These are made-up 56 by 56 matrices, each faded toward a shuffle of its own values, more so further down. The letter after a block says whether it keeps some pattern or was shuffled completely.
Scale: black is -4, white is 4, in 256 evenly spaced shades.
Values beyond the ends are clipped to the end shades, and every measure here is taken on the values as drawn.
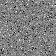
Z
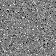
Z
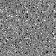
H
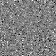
H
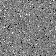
Z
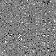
H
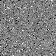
Z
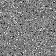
Z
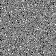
Z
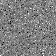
Z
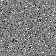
Z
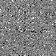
H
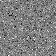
Z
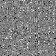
H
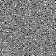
H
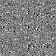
H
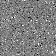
Z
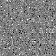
H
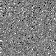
H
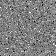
Z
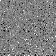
H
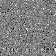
H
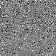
H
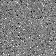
Z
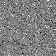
Z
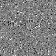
H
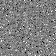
Z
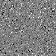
H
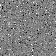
Z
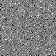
H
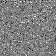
Z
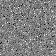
Z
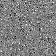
Z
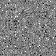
H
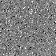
H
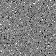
Z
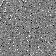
Z
